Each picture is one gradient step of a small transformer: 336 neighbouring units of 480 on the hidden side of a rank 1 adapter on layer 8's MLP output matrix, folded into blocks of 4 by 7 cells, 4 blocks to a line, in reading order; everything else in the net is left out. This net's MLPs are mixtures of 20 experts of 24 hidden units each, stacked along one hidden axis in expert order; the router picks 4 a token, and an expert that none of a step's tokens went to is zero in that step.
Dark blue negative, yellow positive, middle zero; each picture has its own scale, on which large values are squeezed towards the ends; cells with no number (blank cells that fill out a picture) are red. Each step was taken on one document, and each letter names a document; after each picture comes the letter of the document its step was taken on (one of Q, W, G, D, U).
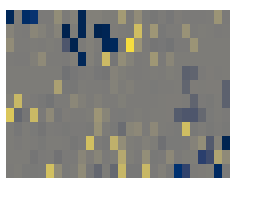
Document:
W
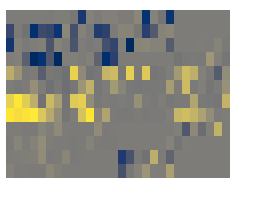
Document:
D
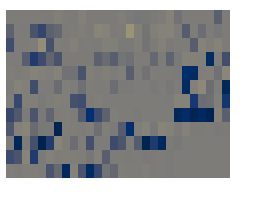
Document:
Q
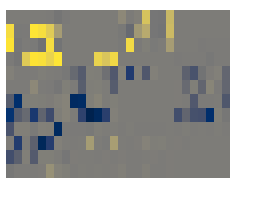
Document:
Q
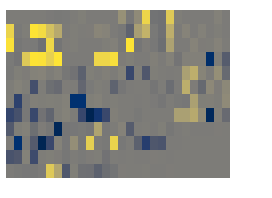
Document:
Q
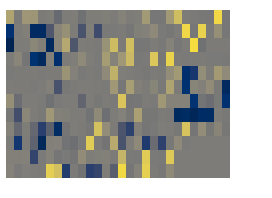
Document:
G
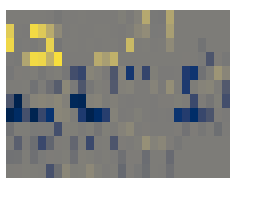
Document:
Q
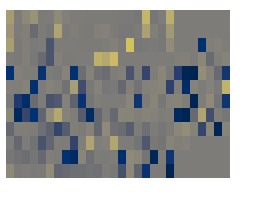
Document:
D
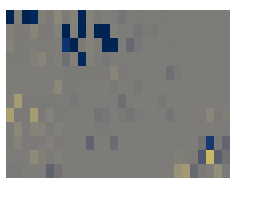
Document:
W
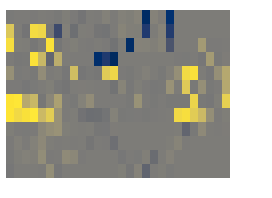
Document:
D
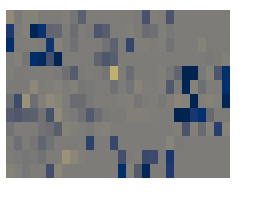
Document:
D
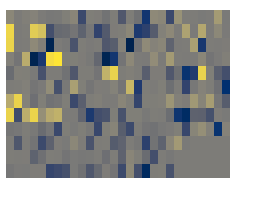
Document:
D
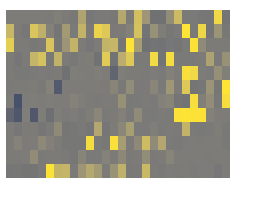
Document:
G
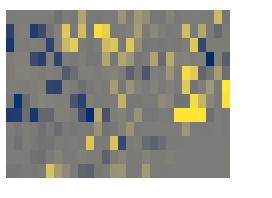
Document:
G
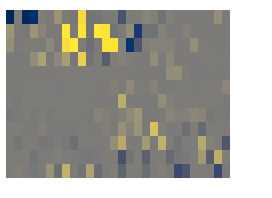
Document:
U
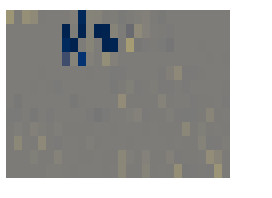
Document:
U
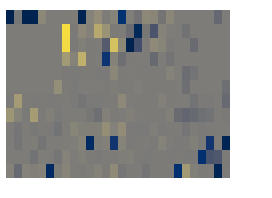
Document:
W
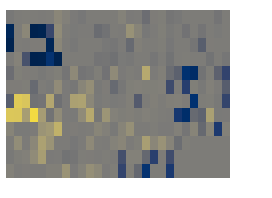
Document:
D
